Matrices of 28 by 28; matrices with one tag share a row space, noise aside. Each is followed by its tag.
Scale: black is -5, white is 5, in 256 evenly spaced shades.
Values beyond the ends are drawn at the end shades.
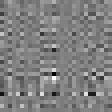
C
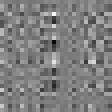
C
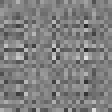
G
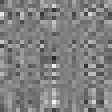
C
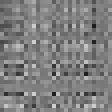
G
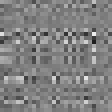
G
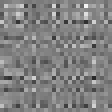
G
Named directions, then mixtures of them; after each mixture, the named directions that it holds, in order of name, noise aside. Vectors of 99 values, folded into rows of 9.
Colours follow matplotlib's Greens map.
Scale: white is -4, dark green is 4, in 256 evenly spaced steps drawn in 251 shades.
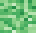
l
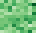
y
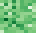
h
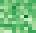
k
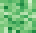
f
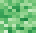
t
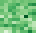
k, y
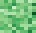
l, y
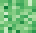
f, h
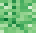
h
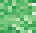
y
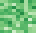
l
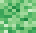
t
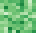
f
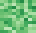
l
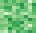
f, y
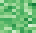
l, y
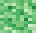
l, y
